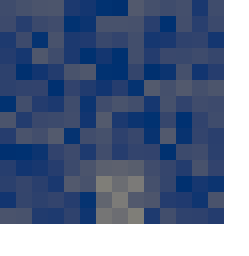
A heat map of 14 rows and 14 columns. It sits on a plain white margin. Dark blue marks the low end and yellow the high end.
The ninth with the highest average is the bottom middle. The halves do not mirror each other. Values change most from cell to cell in the bottom middle. The values are skewed, with a long tail toward high values. In the bottom middle lies a patch that is higher than the rest.
